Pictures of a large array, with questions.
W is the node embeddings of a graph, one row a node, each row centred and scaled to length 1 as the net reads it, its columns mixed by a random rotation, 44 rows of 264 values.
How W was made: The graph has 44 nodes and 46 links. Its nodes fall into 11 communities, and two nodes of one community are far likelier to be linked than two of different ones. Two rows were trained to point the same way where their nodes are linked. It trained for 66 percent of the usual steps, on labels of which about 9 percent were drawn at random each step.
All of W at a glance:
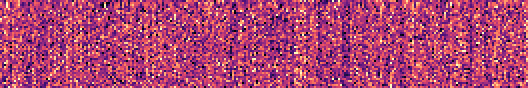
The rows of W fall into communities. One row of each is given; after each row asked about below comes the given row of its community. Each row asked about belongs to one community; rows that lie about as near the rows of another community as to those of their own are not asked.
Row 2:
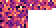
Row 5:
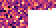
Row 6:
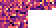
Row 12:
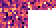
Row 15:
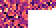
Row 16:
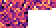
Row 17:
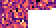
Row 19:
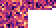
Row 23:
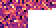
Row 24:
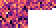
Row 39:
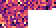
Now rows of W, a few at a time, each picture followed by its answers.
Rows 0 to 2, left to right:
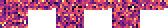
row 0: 39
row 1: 2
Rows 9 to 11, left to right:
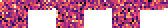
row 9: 24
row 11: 17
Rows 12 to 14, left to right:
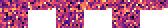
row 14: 23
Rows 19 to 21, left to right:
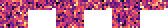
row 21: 12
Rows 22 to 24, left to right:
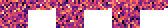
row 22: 16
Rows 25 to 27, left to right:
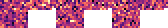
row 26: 15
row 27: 17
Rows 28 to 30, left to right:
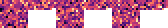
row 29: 23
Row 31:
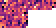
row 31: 16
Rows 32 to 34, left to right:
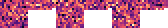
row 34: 15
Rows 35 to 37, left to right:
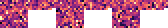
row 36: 5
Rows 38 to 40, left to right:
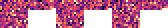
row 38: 6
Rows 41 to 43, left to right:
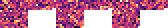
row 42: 19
